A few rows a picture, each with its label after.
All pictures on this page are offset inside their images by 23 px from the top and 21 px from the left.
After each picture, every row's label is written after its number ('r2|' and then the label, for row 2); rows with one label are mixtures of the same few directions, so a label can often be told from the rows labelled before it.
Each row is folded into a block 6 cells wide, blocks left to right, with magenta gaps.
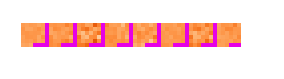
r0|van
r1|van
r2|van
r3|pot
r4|van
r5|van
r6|van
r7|pot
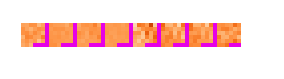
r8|van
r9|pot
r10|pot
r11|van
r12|pot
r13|pot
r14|pot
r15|van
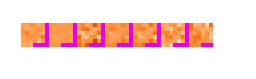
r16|van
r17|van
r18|van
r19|van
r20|van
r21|van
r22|pot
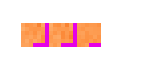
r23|pot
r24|pot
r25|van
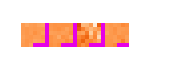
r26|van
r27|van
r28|pot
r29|van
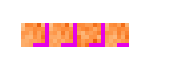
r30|pot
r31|pot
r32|van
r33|pot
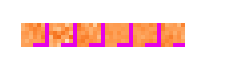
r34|pot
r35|van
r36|pot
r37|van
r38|van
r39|pot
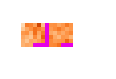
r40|pot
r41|van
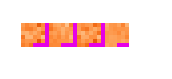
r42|van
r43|pot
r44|van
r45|pot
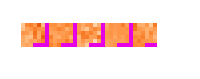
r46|pot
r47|van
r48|van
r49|pot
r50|pot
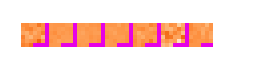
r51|van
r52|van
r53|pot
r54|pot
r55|van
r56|van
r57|pot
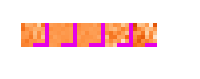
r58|pot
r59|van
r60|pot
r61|van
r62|pot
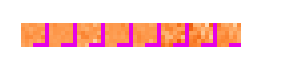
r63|van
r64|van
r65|van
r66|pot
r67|van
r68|van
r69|pot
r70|pot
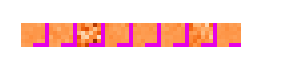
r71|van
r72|van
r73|van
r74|pot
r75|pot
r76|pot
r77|pot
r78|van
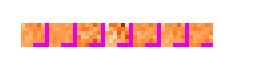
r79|pot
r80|van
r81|van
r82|pot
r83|van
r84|pot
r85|van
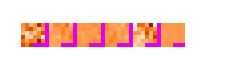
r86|van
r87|pot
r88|van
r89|pot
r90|pot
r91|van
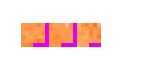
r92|van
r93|pot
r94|pot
